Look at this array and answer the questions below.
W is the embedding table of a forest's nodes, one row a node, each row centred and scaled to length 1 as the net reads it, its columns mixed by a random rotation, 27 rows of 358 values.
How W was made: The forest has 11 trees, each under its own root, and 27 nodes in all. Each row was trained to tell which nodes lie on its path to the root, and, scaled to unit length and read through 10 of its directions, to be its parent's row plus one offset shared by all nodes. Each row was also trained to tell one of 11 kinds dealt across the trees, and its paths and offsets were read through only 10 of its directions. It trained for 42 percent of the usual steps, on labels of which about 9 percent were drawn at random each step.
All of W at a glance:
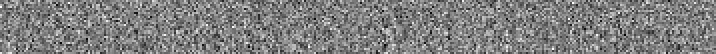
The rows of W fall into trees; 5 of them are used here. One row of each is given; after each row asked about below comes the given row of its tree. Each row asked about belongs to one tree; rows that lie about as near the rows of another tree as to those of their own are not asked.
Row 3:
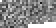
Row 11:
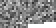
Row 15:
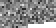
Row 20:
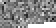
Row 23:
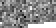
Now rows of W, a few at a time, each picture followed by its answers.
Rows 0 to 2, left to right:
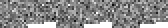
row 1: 11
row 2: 3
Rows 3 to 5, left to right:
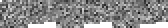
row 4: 15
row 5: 11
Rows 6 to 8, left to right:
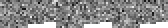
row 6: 15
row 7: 20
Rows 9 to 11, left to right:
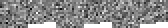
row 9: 11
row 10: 3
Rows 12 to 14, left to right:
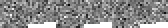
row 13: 3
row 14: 20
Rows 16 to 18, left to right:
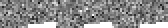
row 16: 15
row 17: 23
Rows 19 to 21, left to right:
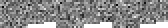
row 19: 20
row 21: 11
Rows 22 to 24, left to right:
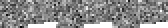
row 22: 23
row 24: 23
